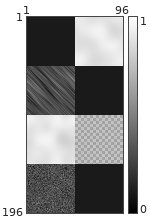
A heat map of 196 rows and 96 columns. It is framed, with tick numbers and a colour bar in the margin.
It is made of 4 by 2 panels. Panel 1,1: very low, flat. Panel 1,2: very high, smooth, faint in contrast. Panel 2,1: low, slanting down to the right. Panel 2,2: very low, flat. Panel 3,1: very high, smooth, faint in contrast. Panel 3,2: high, checkered. Panel 4,1: low, fine-grained. Panel 4,2: very low, flat.
